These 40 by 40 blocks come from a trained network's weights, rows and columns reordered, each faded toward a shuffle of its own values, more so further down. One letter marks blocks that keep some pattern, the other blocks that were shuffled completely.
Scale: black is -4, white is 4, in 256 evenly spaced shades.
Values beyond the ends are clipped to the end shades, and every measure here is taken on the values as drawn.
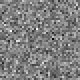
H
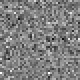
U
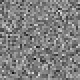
H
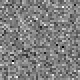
H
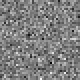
H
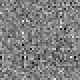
U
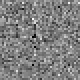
U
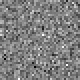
H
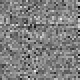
U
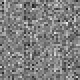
U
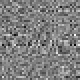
U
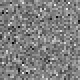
H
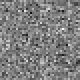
U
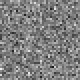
H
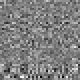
U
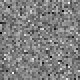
H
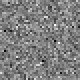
H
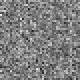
U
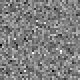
H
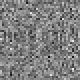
U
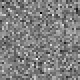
H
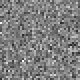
U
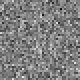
U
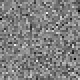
H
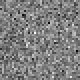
H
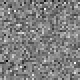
H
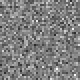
H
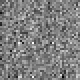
U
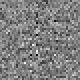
U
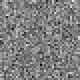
U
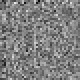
U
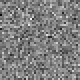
H
